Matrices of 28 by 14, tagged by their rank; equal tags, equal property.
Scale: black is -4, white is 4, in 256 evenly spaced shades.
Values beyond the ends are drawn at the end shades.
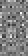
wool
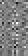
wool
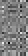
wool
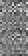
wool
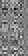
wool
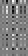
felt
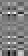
felt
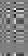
felt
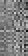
wool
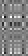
felt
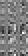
wool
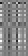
felt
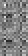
wool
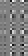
felt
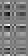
felt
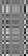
felt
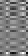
felt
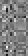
wool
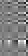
felt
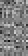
wool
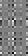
felt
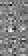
wool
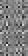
wool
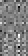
wool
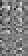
wool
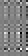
felt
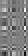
felt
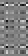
felt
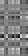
felt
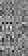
wool
